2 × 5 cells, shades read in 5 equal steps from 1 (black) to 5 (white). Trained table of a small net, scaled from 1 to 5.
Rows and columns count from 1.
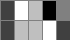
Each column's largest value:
2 5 4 5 3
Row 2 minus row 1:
0 -1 0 4 -1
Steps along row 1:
up down down up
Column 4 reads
1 5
